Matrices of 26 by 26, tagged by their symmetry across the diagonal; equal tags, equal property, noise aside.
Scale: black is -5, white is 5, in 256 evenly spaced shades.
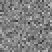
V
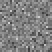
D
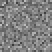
D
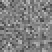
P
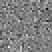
P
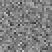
V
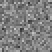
D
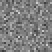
V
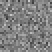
V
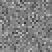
P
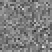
V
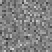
V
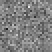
P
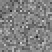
D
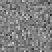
V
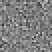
P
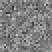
D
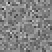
D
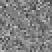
P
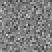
P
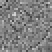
D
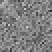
D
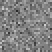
V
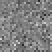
P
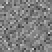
D
